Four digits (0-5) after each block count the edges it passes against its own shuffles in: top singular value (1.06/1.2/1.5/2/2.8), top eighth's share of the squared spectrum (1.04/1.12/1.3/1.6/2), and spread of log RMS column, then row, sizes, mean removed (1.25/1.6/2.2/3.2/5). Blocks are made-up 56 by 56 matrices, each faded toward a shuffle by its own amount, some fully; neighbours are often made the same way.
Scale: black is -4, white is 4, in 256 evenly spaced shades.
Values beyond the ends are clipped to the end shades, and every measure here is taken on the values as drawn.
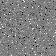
1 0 0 0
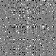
4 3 2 2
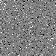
2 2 0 0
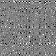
4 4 2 2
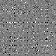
4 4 2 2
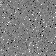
1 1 0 0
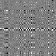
5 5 3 3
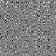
4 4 2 2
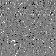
3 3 1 1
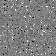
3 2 0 1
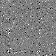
2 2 1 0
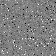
1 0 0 0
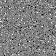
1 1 0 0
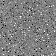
0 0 0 0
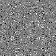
3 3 1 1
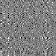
4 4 2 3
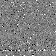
2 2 0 2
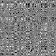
4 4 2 2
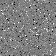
1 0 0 0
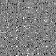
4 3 1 2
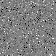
0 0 0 0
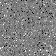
2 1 0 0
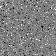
0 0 0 0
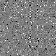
3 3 1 1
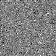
2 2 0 0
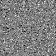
2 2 0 0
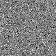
0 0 0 0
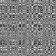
4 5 4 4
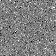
1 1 0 0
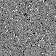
0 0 0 0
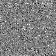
0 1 0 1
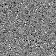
0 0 0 1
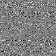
2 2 0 3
